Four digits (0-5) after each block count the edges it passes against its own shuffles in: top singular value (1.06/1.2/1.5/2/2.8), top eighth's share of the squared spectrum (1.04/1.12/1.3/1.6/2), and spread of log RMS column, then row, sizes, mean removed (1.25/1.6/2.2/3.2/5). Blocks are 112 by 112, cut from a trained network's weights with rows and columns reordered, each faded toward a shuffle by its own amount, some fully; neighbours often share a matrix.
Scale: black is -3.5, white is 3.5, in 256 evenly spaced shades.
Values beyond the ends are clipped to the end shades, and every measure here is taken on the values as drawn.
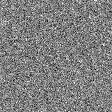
0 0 0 0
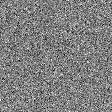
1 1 0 0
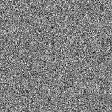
3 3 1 1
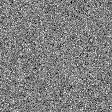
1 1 0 0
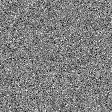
0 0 0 0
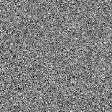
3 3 2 2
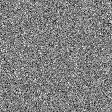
1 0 0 0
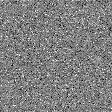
0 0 0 0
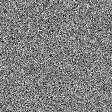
0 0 0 0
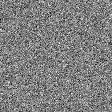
1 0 0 0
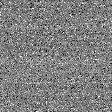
2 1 1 0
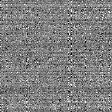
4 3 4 2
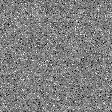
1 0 0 0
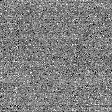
2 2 2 0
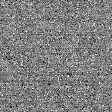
2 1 1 0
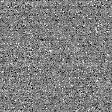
2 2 2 0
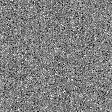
1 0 0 0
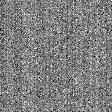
3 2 0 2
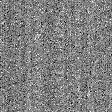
2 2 0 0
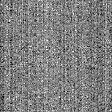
4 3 1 3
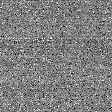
2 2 1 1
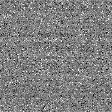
2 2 2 0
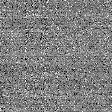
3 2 2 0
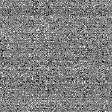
3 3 3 1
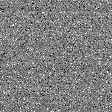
1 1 0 0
